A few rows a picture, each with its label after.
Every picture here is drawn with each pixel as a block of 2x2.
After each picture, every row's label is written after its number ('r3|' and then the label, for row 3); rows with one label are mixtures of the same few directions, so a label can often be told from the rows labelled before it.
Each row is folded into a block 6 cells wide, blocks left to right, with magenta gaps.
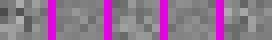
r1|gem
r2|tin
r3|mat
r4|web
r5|gem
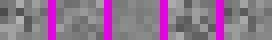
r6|gem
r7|web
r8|mat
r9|mat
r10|gem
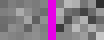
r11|tin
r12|web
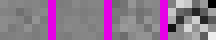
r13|tin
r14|mat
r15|mat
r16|web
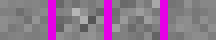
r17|tin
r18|tin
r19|web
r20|mat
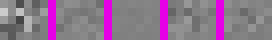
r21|gem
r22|web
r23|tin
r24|gem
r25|tin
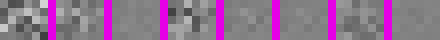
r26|web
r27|gem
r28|mat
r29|gem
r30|tin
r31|tin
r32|mat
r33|tin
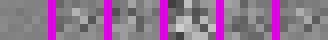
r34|tin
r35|tin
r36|gem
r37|mat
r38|mat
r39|tin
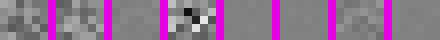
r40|mat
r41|mat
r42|web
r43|tin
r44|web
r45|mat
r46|web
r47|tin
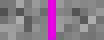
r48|gem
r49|tin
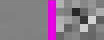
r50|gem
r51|tin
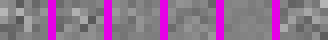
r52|gem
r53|tin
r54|gem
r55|web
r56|web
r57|web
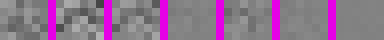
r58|mat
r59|web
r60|web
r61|gem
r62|gem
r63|mat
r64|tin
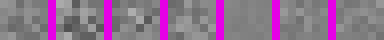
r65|mat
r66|mat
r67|tin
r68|mat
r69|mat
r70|gem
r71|web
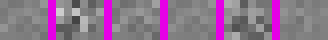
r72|web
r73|gem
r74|web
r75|web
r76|mat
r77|gem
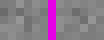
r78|gem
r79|tin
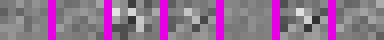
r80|gem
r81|web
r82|gem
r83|tin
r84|gem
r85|tin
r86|web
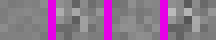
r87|web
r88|gem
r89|mat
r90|gem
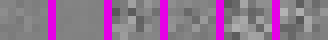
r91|gem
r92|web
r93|gem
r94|tin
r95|mat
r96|gem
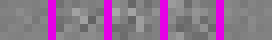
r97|tin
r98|tin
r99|gem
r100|mat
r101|gem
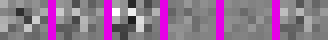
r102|tin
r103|gem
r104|gem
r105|gem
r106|tin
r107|gem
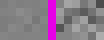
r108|tin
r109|web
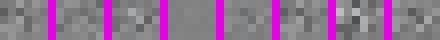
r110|gem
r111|web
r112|tin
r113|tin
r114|tin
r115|gem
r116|gem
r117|tin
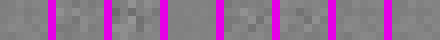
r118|mat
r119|gem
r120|gem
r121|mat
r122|tin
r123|tin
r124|mat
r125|mat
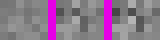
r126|mat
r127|gem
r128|gem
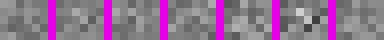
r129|mat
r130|tin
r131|gem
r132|web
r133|mat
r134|tin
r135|mat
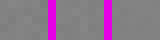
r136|web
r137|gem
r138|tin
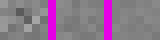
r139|tin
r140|mat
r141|web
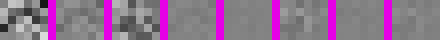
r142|web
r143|web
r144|mat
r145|web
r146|gem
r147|gem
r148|gem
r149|gem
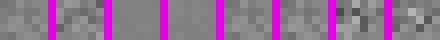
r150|mat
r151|web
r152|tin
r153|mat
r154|mat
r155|mat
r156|gem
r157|tin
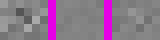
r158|tin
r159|web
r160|tin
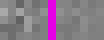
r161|gem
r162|gem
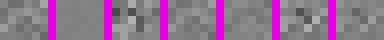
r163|web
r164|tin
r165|gem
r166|web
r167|web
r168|tin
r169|tin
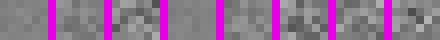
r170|tin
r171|mat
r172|web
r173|gem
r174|mat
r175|mat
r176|web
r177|tin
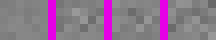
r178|mat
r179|tin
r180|tin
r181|web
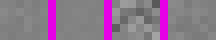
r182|gem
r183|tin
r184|web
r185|mat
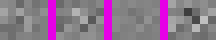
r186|gem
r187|tin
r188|tin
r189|tin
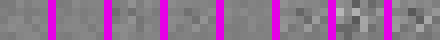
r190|mat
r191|mat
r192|gem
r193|tin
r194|gem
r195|tin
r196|gem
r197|tin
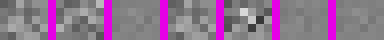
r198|mat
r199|web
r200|tin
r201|mat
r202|tin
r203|gem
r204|tin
